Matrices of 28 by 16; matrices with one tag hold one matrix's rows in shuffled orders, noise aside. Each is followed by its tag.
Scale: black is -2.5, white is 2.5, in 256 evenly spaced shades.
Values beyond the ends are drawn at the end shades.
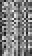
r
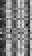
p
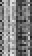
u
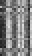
p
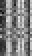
p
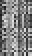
r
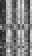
p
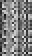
r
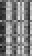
p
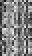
r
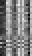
p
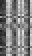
p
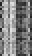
u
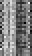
u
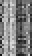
u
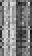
u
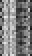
u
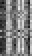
p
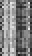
u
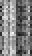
u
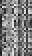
r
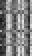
p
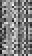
r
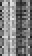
u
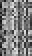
r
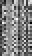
r
